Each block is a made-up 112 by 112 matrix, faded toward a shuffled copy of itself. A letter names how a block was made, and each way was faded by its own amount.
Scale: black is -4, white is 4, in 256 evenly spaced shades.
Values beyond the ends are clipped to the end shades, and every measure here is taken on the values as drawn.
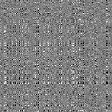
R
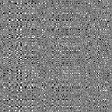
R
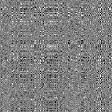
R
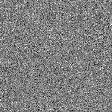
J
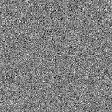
J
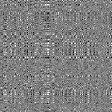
R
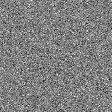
J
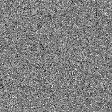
J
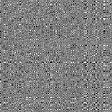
R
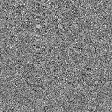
J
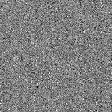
J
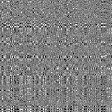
R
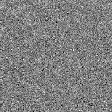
J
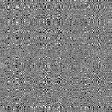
R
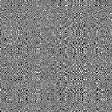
R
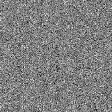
J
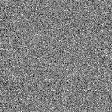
J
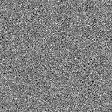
J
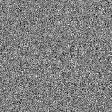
J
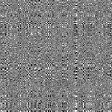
R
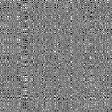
R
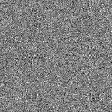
J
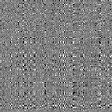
R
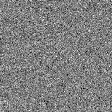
J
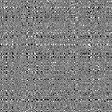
R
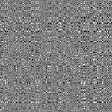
R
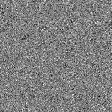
J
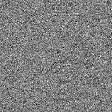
J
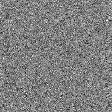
J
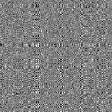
R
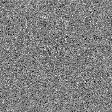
J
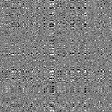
R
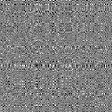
R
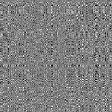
R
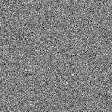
J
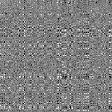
R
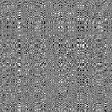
R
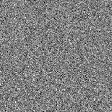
J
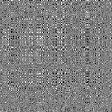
R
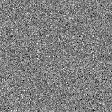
J
